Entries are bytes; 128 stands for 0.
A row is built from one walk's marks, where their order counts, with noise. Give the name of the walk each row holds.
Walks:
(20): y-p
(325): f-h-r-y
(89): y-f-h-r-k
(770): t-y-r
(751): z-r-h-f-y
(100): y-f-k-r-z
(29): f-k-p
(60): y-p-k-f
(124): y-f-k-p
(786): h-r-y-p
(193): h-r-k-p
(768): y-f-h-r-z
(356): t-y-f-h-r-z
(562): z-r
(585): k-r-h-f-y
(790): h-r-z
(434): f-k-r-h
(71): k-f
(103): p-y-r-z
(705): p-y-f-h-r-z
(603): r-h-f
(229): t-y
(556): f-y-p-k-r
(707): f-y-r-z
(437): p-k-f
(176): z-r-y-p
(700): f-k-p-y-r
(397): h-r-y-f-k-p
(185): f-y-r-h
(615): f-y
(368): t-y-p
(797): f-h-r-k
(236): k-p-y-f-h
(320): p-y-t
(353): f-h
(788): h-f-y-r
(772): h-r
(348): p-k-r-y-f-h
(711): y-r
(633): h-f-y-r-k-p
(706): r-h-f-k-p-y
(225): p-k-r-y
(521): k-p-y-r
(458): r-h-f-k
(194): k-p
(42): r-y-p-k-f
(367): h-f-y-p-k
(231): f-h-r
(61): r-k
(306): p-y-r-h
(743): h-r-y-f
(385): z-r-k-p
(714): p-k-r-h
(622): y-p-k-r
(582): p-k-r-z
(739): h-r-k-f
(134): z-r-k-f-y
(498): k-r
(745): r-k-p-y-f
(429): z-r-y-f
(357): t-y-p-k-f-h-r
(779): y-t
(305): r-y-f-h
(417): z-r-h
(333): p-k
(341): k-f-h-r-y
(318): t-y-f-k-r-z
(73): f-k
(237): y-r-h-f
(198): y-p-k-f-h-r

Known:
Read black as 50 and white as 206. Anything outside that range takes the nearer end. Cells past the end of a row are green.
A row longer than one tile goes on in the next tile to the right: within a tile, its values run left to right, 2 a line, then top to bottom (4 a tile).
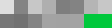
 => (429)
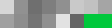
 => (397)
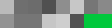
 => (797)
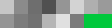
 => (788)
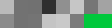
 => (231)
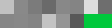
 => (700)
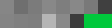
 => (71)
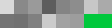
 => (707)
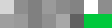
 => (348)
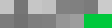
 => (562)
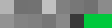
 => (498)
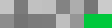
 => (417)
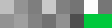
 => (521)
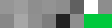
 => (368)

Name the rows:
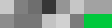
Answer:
(325)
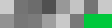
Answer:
(603)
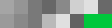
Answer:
(367)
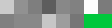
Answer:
(556)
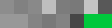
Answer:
(194)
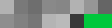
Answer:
(341)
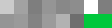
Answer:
(198)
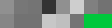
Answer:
(353)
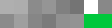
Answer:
(20)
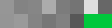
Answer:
(333)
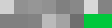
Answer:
(100)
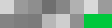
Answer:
(768)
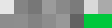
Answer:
(745)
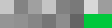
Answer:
(582)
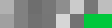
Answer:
(772)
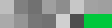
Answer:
(193)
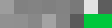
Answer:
(437)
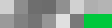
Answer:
(743)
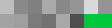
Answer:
(714)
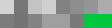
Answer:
(134)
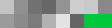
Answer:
(633)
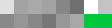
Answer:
(103)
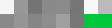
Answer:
(42)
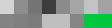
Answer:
(185)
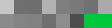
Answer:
(61)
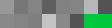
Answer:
(29)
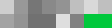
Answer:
(786)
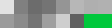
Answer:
(706)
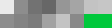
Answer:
(305)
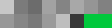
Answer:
(585)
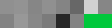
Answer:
(229)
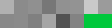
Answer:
(356)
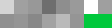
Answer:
(705)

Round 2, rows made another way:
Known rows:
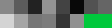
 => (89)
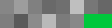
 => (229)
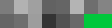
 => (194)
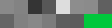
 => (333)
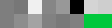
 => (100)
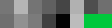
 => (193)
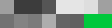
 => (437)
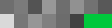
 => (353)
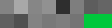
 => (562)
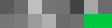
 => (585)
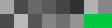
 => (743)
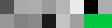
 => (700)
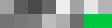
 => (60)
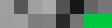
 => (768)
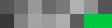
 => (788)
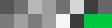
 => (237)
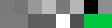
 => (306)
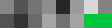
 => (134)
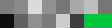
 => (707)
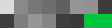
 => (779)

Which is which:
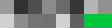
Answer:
(305)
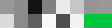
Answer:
(357)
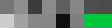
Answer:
(231)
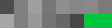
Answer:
(73)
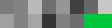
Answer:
(124)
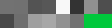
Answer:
(367)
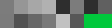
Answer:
(417)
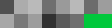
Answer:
(29)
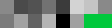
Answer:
(739)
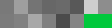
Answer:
(498)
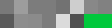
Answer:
(711)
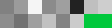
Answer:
(318)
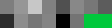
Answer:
(790)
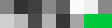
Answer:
(341)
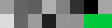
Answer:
(236)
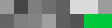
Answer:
(71)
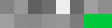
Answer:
(714)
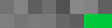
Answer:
(61)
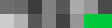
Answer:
(325)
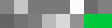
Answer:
(770)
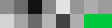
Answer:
(198)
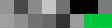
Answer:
(705)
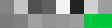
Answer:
(622)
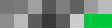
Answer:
(397)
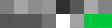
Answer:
(176)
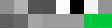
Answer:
(556)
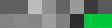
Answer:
(603)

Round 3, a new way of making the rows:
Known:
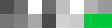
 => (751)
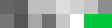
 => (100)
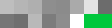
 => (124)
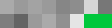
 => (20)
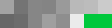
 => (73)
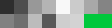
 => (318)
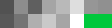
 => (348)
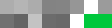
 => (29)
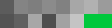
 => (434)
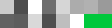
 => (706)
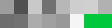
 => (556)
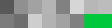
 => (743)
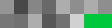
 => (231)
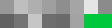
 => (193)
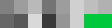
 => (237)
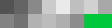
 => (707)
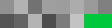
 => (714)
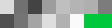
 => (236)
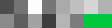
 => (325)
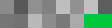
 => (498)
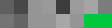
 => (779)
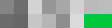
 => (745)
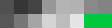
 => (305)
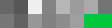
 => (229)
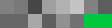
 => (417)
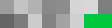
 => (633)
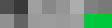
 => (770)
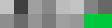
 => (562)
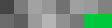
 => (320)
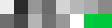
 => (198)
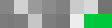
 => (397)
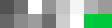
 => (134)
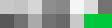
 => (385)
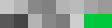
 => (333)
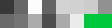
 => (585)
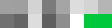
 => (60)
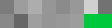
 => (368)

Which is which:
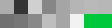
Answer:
(700)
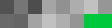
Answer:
(185)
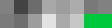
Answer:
(788)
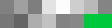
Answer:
(103)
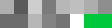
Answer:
(622)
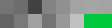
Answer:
(353)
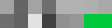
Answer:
(603)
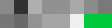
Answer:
(711)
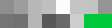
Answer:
(582)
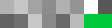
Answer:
(194)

